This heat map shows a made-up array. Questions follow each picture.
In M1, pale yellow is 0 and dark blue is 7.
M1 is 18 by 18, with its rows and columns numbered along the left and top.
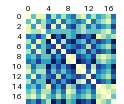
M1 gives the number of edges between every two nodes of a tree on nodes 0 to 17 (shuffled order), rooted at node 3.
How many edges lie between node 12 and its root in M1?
3
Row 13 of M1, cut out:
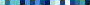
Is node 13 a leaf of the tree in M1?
yes
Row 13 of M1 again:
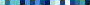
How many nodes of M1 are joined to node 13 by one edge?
1
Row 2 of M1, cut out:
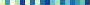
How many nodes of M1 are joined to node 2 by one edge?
3
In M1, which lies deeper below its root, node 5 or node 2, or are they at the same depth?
node 5
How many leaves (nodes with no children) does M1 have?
9
